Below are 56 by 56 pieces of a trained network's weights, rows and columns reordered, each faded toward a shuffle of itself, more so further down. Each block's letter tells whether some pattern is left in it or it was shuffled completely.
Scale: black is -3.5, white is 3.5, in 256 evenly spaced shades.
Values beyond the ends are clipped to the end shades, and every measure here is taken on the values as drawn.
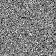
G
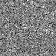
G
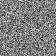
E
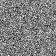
E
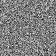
E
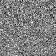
G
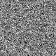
E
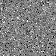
E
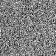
G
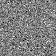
G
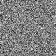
G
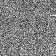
G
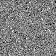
E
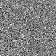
G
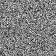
E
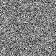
E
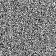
E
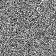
E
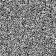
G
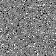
G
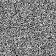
G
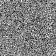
E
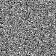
E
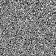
G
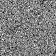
E
